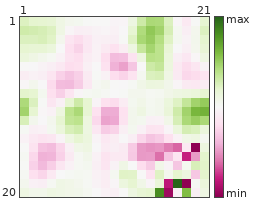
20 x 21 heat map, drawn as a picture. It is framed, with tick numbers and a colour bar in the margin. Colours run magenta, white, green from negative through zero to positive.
In the bottom right lies a patch that is rougher than the rest. A few values lie far out on both sides of the bulk. Values change most from cell to cell in the bottom right. The top left is the calmest part. The halves do not mirror each other.
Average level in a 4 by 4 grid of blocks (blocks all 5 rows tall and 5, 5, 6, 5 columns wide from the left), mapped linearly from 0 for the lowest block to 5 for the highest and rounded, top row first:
5153 | 2123 | 2304 | 1221
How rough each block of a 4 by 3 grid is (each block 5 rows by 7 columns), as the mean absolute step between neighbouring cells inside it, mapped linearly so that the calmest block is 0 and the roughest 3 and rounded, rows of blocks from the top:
000 | 000 | 001 | 003
